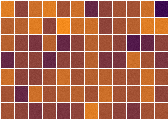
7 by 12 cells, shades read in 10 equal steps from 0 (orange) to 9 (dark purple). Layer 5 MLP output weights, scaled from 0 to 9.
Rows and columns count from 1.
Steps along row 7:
up up down up down down up up up down same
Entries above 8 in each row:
1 0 0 0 0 0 0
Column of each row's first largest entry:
12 4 10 1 2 2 3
